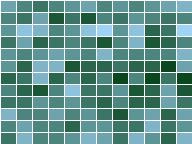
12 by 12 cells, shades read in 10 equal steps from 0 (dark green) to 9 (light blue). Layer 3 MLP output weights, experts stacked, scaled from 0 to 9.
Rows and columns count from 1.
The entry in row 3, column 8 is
5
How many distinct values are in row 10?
7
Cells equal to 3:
24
